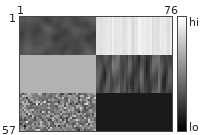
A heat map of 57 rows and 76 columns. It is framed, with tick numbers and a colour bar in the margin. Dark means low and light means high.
The table splits into 3 rows of 2 panels. Panel 1,1: low, blotchy, faint in contrast. Panel 1,2: very high, streaked downward, faint in contrast. Panel 2,1: high, flat. Panel 2,2: low, streaked downward. Panel 3,1: middling, fine-grained, strong in contrast. Panel 3,2: very low, flat.
